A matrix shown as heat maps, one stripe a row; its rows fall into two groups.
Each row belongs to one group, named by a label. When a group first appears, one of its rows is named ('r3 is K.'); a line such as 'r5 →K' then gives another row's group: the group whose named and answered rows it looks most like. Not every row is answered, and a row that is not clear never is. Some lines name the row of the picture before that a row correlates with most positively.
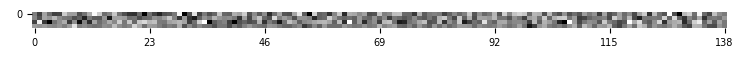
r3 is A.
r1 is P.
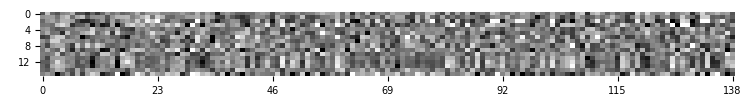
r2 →A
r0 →A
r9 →P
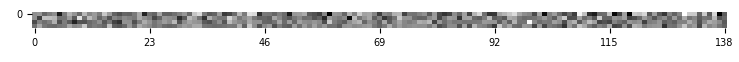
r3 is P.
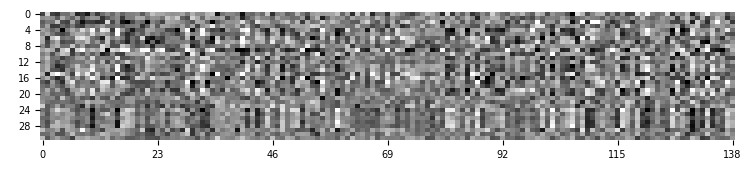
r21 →P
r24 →P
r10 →P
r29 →A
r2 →A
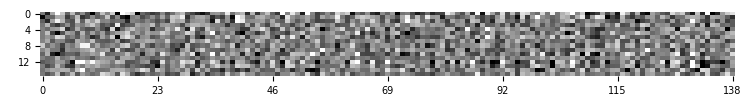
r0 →P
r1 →A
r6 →P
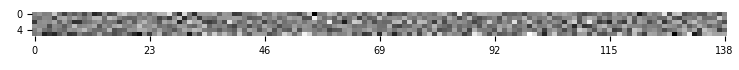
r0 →P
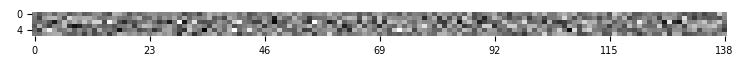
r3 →A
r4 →A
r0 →P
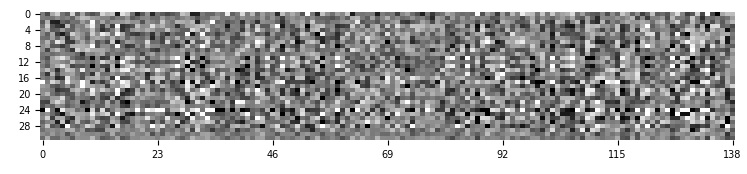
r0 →P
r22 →A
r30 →P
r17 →A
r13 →P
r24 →A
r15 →P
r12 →P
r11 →P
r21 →P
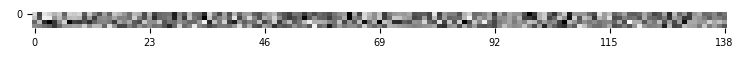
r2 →A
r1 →A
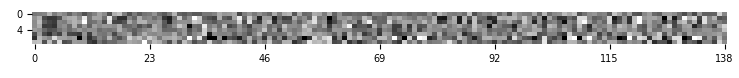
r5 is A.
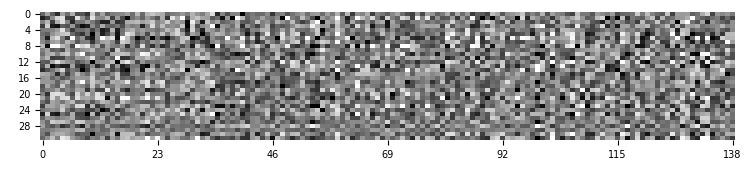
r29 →A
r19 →A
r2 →P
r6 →P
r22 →P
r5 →P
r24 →P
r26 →A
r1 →A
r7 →P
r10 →A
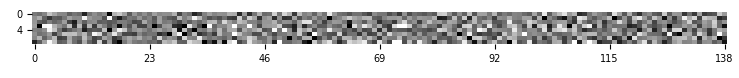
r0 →P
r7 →A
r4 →P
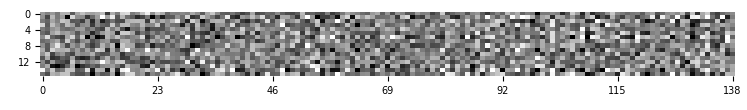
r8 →P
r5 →P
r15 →P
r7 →P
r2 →P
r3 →A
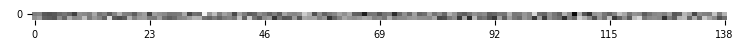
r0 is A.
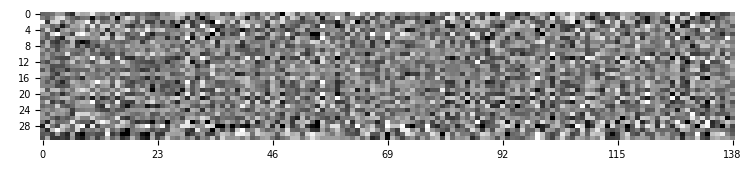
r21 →P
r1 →P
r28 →A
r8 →A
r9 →P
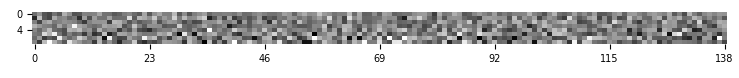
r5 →P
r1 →A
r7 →A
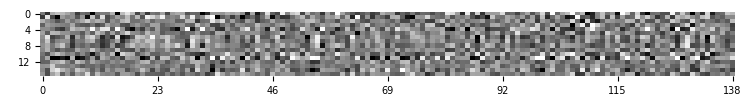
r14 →A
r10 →P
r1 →A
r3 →A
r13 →A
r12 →A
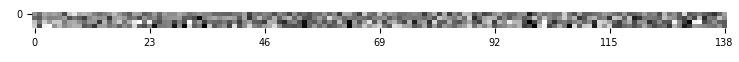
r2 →A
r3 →A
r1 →P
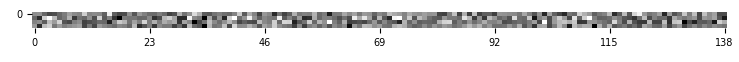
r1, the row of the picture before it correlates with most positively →3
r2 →P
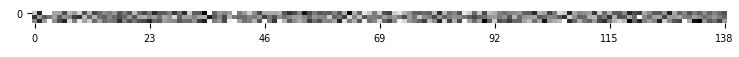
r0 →A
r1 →A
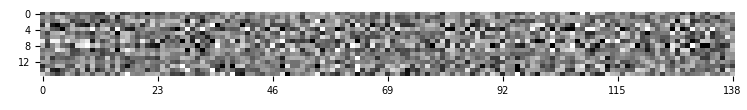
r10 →P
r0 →A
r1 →P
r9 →P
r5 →P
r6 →P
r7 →A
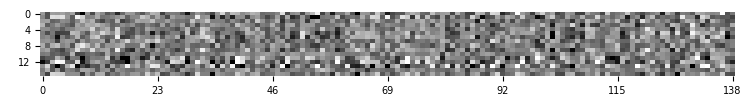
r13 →A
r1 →A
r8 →A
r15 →A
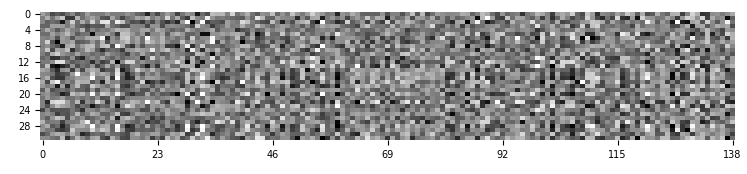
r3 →A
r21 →P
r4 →A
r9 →P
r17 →A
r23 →P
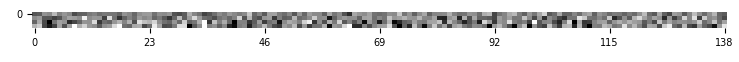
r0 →A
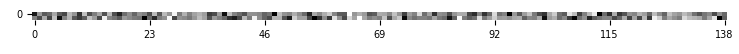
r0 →A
